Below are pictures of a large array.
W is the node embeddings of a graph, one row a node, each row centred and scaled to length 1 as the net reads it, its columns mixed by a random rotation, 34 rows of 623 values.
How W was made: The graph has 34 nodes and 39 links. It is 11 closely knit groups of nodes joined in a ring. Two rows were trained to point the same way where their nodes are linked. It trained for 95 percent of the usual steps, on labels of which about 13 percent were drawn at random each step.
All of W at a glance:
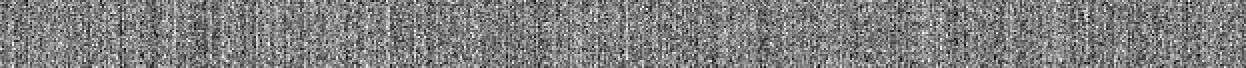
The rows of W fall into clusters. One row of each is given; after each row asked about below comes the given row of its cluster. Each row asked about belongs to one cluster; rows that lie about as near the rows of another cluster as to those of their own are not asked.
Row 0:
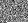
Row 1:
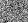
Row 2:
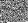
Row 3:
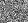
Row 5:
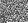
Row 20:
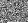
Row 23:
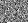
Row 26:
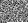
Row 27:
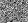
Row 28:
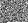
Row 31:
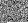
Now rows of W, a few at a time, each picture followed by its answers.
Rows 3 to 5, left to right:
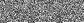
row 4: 5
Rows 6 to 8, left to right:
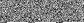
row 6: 20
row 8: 28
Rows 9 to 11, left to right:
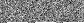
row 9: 23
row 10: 20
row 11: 31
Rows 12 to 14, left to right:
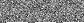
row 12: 26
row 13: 3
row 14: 26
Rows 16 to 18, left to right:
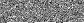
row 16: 5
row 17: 27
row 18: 27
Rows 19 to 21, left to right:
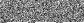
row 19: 1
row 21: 2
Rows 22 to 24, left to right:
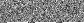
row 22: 2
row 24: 1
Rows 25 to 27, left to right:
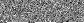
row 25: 0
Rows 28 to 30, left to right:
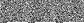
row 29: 28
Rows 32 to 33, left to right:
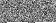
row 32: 3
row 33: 3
